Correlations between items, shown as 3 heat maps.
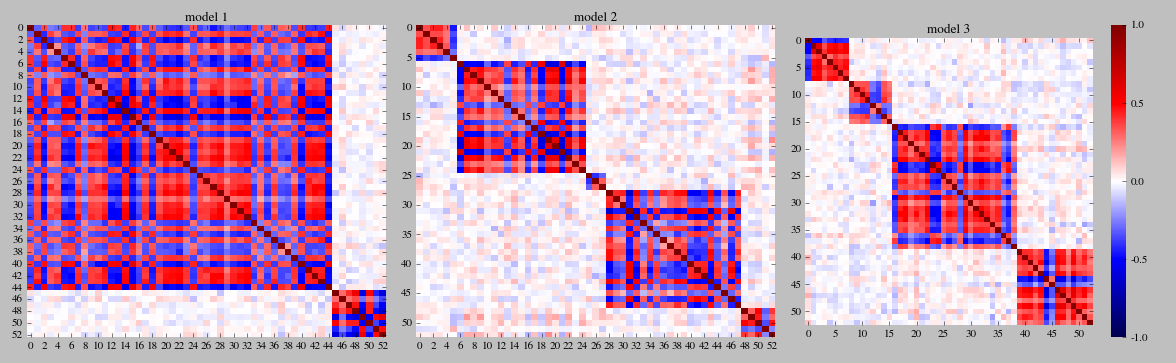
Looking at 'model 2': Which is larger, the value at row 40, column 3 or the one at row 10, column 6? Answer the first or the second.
the first
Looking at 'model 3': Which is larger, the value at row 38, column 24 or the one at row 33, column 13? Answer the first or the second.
the second
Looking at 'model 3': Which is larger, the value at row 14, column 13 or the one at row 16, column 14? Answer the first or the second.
the second
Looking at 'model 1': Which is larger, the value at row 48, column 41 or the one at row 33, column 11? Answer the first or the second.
the first
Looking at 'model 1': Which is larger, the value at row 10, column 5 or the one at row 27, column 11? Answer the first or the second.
the second
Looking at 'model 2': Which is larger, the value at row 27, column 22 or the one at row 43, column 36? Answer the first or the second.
the second
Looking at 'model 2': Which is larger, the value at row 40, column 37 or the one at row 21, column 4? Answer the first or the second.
the second
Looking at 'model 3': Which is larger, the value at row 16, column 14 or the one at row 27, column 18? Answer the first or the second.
the second
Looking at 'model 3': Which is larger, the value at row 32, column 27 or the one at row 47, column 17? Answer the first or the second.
the first
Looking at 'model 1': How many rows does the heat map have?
53
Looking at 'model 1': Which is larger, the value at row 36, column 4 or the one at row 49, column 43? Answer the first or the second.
the first
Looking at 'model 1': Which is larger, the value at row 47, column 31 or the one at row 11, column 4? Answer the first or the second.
the second
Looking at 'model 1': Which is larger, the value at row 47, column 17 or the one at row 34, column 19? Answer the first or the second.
the second
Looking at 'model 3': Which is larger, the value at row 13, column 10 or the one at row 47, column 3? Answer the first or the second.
the second
